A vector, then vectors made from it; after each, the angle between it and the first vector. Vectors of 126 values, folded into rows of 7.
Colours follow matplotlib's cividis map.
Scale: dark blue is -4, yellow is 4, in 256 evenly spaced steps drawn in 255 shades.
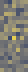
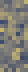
partly aligned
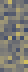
nearly opposite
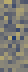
nearly opposite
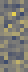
orthogonal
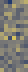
nearly parallel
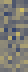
nearly opposite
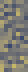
partly opposed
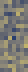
nearly opposite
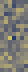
nearly opposite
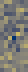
nearly opposite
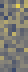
orthogonal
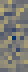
nearly opposite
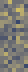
partly opposed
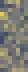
orthogonal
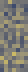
partly opposed
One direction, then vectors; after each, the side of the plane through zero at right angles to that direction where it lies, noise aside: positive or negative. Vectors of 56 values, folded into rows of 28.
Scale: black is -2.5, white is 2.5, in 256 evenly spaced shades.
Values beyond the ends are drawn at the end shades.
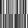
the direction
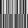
positive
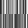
positive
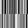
negative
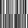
positive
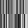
positive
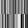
negative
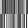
negative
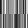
positive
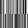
positive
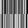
negative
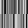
negative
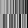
positive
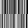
negative
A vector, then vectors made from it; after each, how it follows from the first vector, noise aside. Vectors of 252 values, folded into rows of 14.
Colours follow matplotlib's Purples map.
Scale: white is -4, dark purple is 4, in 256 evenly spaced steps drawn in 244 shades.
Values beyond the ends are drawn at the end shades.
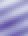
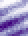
scaled up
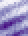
scaled up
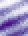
scaled up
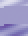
partly zeroed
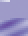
partly zeroed
